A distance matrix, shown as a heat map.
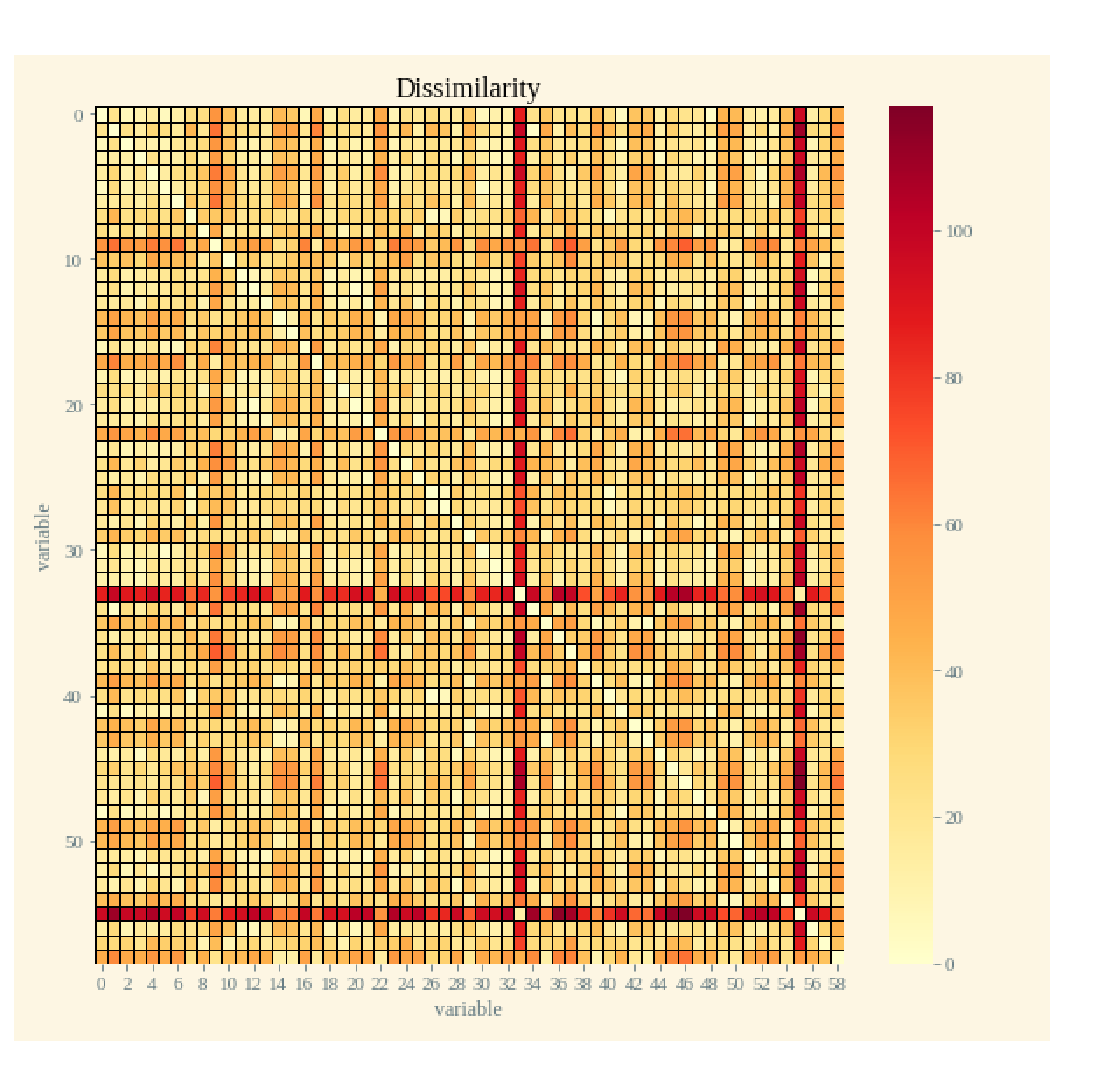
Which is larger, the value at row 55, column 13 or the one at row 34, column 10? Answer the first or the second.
the first
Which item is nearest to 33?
55
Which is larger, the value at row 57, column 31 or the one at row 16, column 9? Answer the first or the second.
the second
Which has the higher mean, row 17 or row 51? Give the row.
17
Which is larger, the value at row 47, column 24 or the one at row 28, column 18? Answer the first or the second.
the first
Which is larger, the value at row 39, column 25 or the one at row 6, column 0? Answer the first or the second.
the first
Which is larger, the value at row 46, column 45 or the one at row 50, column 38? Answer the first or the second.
the second
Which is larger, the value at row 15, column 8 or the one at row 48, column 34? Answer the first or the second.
the first
